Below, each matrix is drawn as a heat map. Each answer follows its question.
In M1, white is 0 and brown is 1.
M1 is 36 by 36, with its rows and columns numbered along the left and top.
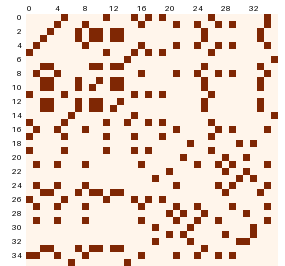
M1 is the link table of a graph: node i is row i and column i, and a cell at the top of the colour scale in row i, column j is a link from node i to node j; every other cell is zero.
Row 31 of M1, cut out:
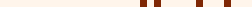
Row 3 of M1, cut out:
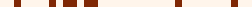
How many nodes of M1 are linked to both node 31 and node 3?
0
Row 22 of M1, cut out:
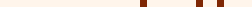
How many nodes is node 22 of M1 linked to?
3
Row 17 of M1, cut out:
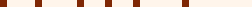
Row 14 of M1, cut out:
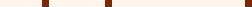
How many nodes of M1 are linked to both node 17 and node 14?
1
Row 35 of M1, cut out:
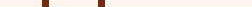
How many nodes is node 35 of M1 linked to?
2
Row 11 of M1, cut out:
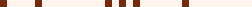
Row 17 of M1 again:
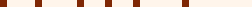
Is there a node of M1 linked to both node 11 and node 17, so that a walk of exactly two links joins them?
yes
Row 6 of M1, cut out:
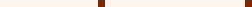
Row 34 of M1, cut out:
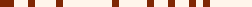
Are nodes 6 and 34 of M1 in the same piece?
yes
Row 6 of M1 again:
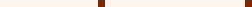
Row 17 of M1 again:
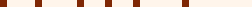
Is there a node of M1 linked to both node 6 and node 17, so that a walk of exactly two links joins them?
no
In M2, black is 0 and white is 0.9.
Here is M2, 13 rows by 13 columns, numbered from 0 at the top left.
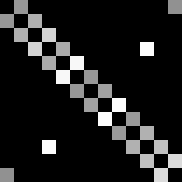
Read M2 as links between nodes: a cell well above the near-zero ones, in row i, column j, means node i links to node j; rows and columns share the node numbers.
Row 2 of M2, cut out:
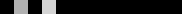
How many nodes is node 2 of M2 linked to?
2
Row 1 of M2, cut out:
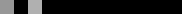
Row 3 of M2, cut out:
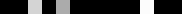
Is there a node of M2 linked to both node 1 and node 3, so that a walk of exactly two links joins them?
yes
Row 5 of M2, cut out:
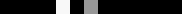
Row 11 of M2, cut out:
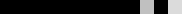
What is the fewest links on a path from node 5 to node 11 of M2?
4
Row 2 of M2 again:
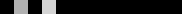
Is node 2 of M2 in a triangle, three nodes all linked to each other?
no
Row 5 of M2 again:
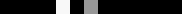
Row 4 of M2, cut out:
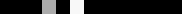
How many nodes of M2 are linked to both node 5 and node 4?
0
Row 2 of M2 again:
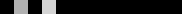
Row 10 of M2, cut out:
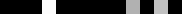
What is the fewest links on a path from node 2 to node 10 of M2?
2
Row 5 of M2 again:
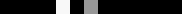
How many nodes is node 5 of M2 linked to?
2
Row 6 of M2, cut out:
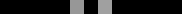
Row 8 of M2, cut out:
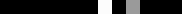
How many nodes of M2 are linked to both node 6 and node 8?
1
